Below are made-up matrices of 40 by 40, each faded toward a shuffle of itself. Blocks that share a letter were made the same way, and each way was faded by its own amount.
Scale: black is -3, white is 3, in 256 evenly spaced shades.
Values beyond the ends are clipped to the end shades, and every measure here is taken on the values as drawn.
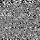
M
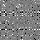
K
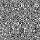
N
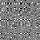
K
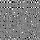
K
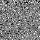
M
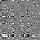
K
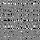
K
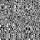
N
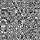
N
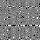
K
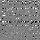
K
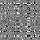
K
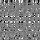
K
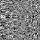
N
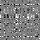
K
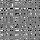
K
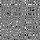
K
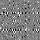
K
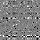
K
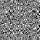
N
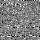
M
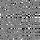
K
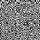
N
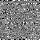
M
